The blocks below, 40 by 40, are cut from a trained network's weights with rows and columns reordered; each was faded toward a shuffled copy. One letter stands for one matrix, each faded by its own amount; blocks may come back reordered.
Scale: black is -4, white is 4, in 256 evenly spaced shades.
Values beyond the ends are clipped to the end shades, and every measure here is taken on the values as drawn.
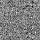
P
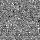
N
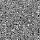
P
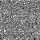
N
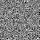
P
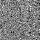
P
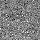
N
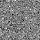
P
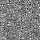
P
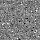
N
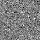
P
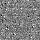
N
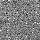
N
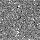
N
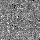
N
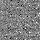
N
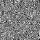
P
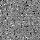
N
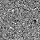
P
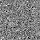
P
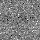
N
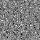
P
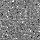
N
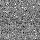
N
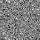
P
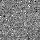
N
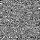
P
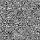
P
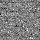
N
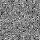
P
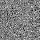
P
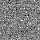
N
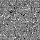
N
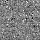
N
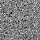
P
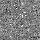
N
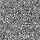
N
